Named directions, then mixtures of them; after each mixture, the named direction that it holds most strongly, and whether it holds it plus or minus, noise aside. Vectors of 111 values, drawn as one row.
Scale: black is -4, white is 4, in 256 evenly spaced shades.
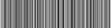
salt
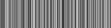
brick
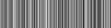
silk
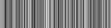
silk, plus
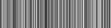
silk, minus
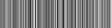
silk, minus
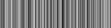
brick, plus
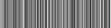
salt, plus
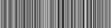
salt, plus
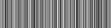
brick, minus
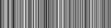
silk, minus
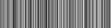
silk, minus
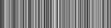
brick, plus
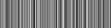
brick, minus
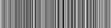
salt, plus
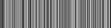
brick, plus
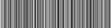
salt, plus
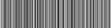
salt, plus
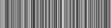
brick, minus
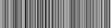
salt, plus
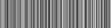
brick, minus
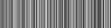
silk, plus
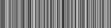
brick, plus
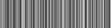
brick, minus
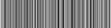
salt, plus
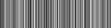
silk, minus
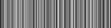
salt, minus
